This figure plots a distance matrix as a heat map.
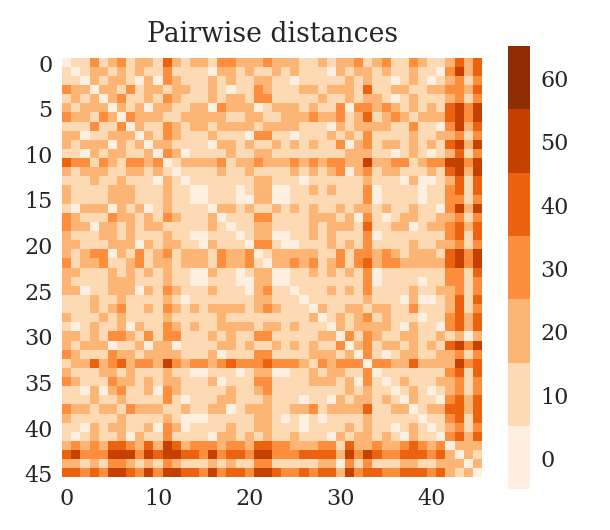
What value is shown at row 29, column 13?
10
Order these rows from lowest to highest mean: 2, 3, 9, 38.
2, 9, 3, 38
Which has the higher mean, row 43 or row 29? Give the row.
43
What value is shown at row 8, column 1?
20
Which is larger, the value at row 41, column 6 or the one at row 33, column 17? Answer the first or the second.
the second
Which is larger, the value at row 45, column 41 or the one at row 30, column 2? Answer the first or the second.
the first
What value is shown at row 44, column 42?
20
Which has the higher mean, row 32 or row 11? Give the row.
11
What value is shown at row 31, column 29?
10
